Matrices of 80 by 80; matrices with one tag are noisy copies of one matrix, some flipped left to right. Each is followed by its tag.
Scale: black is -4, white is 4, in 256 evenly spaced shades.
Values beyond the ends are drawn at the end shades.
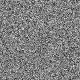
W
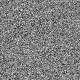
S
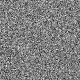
W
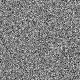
W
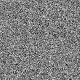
S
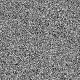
S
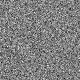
W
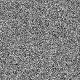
S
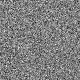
W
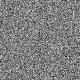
W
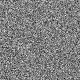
W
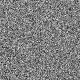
W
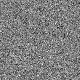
S
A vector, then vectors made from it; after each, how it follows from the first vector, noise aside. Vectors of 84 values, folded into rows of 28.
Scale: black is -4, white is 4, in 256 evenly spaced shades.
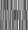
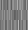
shrunk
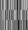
sign-scrambled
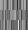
sign-scrambled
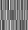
reversed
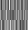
reversed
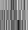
sign-scrambled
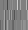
partly zeroed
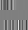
partly zeroed
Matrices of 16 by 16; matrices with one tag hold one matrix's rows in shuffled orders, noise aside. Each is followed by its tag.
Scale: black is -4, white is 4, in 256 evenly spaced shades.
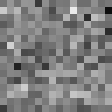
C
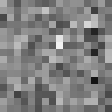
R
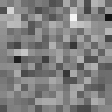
C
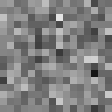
R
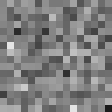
C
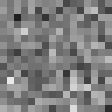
C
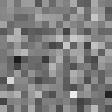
C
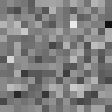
C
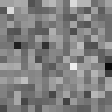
C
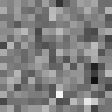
R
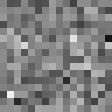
C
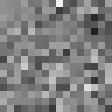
R
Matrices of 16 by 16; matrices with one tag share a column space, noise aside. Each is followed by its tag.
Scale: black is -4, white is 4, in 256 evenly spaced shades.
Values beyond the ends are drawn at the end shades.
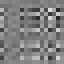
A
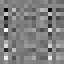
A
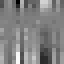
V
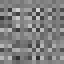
A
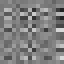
A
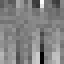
V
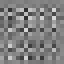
A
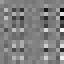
A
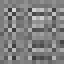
A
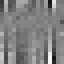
V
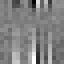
V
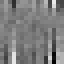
V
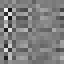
A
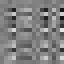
A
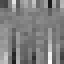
V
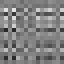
A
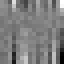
V
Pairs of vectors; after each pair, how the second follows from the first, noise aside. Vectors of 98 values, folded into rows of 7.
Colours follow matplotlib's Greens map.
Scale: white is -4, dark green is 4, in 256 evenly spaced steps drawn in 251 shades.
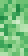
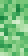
copied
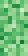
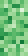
copied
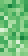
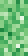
shuffled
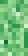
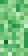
copied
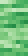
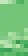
partly zeroed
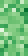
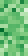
negated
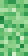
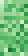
shuffled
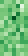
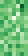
negated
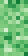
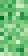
wrapped around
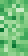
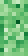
shuffled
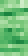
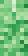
shuffled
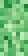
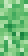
negated
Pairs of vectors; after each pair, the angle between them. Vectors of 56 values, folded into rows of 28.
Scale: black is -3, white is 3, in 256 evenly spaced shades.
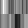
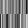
partly aligned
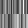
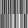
orthogonal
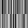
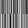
partly aligned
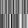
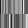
partly aligned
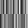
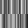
partly opposed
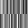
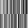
nearly parallel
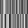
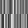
orthogonal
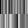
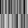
nearly parallel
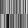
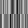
orthogonal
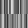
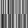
partly opposed
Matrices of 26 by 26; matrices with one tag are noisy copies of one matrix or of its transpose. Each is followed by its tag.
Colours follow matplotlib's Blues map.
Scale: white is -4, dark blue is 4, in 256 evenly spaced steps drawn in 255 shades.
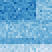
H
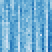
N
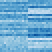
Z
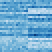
Z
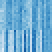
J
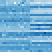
J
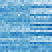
J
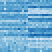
Z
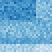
H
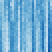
N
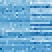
J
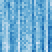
N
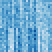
Z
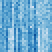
Z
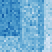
H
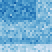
H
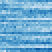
N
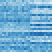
J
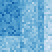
H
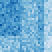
H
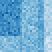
H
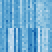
Z
